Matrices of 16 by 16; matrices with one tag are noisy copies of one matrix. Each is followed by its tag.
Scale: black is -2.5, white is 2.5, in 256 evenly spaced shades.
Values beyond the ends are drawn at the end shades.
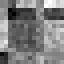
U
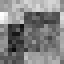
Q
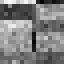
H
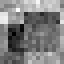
Q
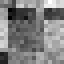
U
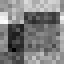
Q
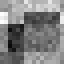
Q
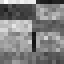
H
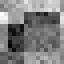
Q
